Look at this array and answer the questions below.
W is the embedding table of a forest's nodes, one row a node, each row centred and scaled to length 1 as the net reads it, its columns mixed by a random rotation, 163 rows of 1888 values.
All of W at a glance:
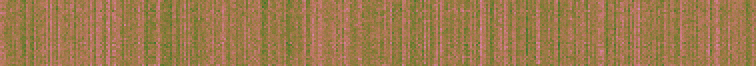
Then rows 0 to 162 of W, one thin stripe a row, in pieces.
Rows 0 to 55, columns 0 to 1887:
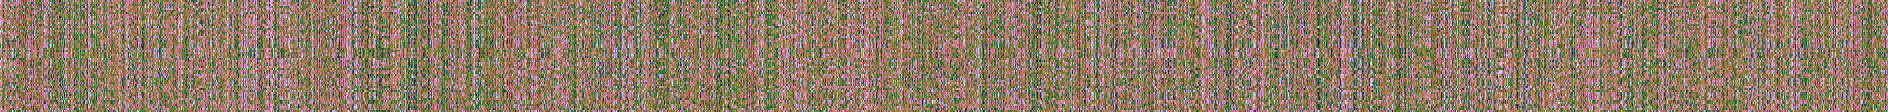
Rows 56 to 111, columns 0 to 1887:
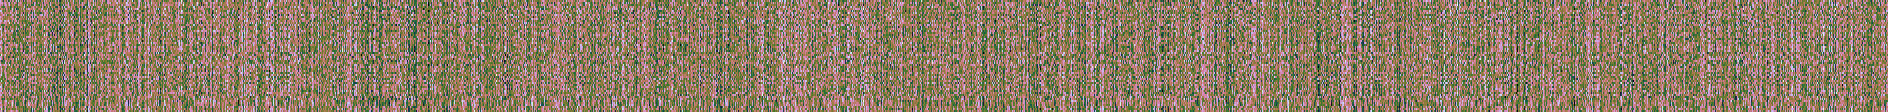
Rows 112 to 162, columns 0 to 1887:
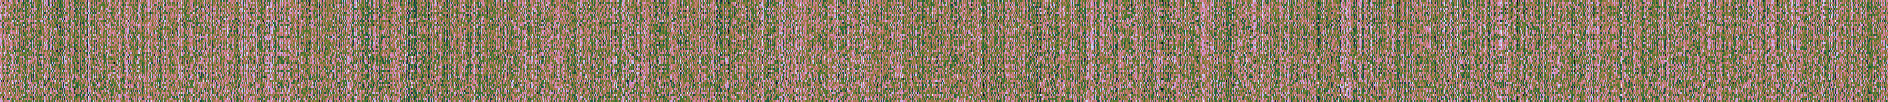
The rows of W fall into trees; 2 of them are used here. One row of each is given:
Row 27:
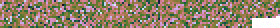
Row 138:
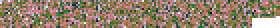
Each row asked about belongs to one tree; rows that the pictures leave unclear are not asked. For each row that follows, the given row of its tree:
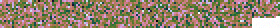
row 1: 138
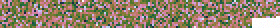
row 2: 138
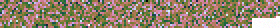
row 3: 27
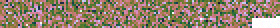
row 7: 138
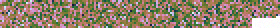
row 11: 138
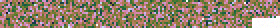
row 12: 138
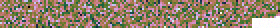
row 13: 27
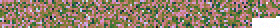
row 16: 138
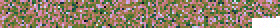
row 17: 138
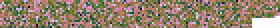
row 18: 27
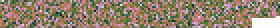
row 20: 138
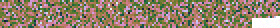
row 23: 138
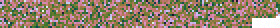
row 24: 27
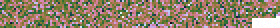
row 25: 27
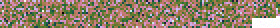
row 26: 27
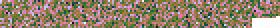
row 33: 138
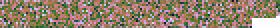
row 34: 27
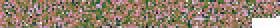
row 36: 138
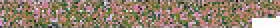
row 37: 27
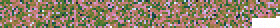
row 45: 27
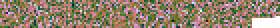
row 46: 138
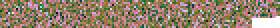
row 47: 138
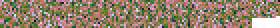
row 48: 138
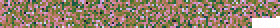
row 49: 138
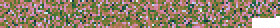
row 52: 138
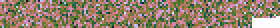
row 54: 138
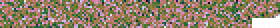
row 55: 27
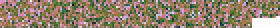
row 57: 138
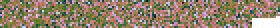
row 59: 27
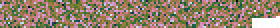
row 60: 27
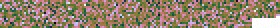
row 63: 27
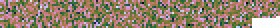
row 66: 138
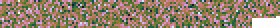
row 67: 138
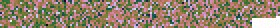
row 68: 27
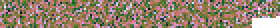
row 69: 138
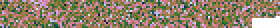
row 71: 27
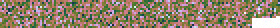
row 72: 138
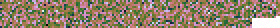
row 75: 27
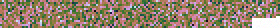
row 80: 138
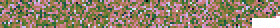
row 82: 27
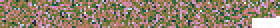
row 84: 138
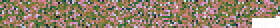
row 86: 27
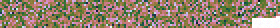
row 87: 27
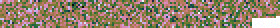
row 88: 138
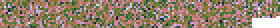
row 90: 138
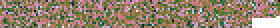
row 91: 138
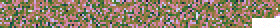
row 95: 27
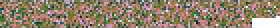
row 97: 27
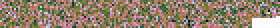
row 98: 138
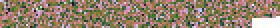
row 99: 138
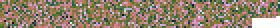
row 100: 138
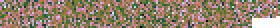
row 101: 138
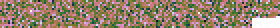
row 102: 138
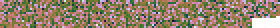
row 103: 138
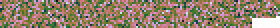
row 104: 27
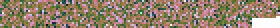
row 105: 27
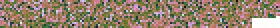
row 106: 27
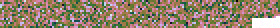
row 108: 27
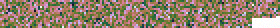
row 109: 138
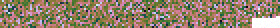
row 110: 138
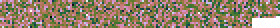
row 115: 138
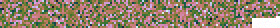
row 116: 27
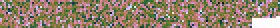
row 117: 138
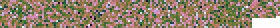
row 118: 27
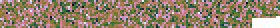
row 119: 138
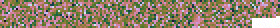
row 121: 138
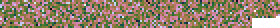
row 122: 27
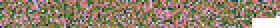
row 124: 27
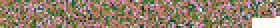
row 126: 138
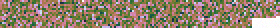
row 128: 138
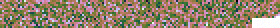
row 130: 27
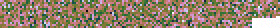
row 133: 138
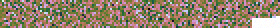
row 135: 138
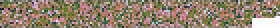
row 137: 27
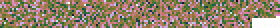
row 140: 27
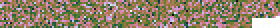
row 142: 27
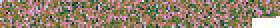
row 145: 138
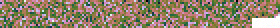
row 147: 27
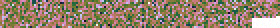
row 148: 138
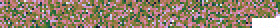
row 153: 27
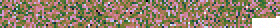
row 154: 27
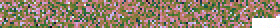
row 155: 27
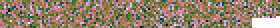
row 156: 138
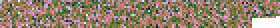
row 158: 138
